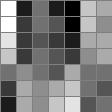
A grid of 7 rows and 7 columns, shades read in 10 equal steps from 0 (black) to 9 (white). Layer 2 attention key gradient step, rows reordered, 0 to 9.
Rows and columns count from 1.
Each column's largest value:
9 6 5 7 8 7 6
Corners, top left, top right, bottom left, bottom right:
9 6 1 4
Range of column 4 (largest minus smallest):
6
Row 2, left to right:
9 2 4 3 0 7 5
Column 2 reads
1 2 2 2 5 6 6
